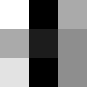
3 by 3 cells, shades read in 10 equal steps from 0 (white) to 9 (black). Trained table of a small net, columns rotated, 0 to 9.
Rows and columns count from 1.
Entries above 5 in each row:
1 1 1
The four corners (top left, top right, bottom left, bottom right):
0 3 1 4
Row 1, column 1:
0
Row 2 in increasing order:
3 4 8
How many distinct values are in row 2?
3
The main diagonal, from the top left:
0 8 4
